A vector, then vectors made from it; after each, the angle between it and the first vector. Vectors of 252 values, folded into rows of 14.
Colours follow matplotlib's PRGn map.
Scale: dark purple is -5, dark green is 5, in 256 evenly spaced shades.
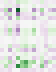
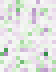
partly aligned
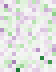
partly aligned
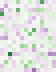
partly aligned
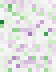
partly opposed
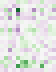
nearly parallel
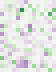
partly opposed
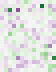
partly opposed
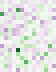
partly aligned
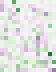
partly aligned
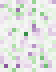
partly opposed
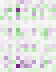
nearly opposite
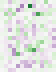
partly opposed
